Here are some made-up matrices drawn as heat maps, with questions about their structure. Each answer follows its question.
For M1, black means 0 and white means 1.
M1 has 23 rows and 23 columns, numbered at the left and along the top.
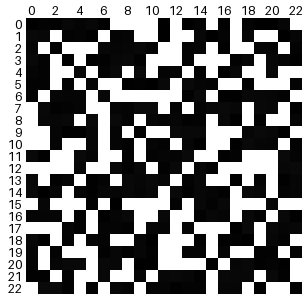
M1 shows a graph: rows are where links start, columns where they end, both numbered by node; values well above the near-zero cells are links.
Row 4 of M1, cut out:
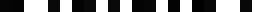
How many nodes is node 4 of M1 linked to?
11
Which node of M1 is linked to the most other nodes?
node 15
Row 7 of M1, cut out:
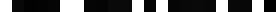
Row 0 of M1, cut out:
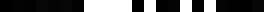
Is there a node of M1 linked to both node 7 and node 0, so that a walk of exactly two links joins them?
no
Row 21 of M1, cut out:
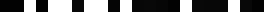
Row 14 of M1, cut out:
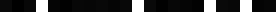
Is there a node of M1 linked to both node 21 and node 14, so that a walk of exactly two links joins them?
no
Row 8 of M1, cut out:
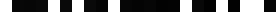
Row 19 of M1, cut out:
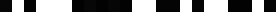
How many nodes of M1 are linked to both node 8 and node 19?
4
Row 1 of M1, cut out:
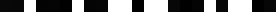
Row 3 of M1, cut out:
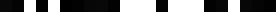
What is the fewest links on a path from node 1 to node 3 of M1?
2
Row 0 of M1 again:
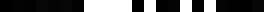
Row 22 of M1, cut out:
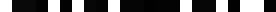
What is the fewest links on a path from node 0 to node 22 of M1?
1
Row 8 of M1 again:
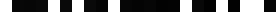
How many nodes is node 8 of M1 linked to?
8
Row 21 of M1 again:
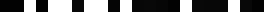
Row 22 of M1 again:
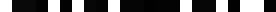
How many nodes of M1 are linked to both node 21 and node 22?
2
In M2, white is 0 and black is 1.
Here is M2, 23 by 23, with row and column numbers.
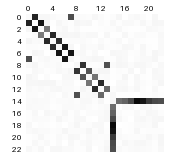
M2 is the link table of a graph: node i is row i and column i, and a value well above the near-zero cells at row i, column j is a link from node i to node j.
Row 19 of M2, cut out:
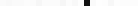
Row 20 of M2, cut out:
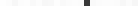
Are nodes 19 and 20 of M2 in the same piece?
yes
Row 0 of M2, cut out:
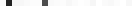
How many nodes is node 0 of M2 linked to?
2
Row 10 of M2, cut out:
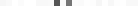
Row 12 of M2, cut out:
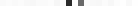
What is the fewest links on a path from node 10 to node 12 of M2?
2
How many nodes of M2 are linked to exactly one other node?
8
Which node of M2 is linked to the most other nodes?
node 14
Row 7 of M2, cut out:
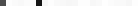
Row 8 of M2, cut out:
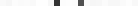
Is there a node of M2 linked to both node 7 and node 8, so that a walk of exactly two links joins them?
no
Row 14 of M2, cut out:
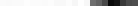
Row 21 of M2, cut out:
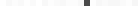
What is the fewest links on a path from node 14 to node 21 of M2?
1
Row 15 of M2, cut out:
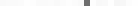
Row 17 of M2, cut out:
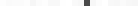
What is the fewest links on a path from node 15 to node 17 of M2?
2
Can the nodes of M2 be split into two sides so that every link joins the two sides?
yes
